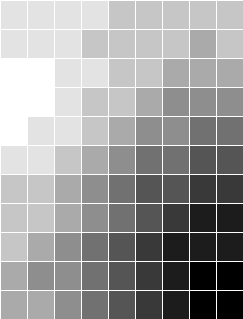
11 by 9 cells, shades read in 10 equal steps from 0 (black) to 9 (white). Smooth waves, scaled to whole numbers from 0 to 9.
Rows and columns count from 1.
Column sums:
84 81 74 65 56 48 42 35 36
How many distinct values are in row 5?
6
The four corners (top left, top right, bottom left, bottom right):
8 7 6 0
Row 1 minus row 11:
2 2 3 4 4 5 6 7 7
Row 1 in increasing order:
7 7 7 7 7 8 8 8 8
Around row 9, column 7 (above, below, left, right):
2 1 2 1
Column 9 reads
7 7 6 5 4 3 2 1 1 0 0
